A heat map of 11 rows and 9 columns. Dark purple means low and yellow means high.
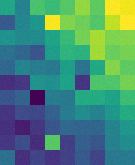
Ninth with the highest average: top right. Mirror symmetry: none. Average level on the scale: 50%. Slope: up to the top right.
